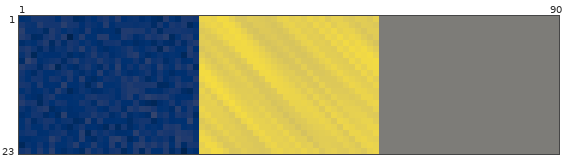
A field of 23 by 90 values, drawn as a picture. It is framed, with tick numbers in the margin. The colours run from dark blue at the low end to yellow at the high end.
It is made of 1 by 3 panels. Panel 1,1: very low, fine-grained, faint in contrast. Panel 1,2: very high, slanting down to the right, faint in contrast. Panel 1,3: middling, flat.
